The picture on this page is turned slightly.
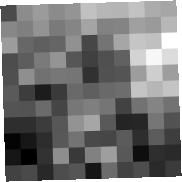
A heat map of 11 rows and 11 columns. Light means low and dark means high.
Ninth with the lowest average: top right. Average level on the scale: 60%. Ninth with the highest average: bottom left. Slope: up to the bottom left.
